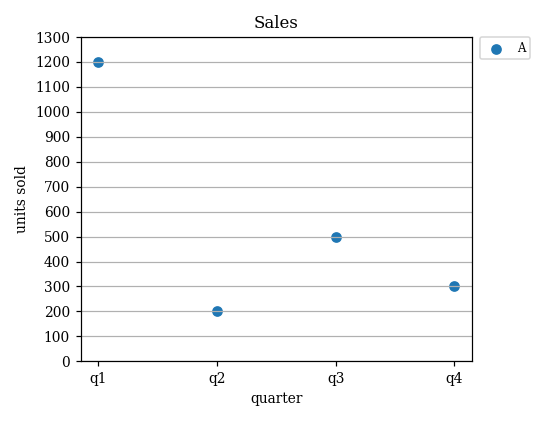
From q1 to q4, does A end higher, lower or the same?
lower
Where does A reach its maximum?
q1
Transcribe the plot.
Title: Sales
x-axis: quarter, ticks q1 q2 q3 q4
y-axis: units sold, ticks 0 100 200 300 400 500 600 700 800 900 1000 1100 1200 1300
Legend: A
Values:
A: 1200 200 500 300
